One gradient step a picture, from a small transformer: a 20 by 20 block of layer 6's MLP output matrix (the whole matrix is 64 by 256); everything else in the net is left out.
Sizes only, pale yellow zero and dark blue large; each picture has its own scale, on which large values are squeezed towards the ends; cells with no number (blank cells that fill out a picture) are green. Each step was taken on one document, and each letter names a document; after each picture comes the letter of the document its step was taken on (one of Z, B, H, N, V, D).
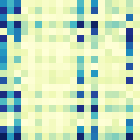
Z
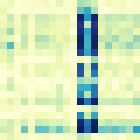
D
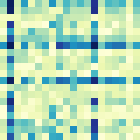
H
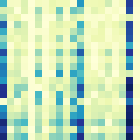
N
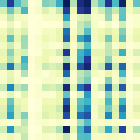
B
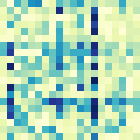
H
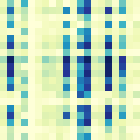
B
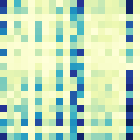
N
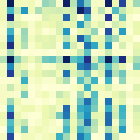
B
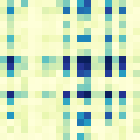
B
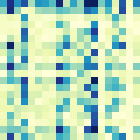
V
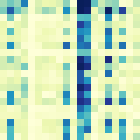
B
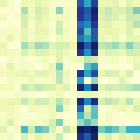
D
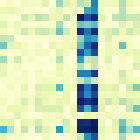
D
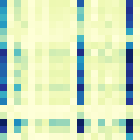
Z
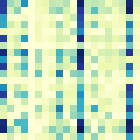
N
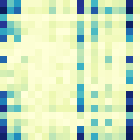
Z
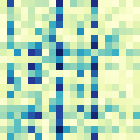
H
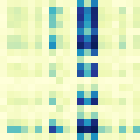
D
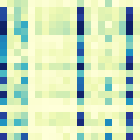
Z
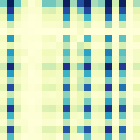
B
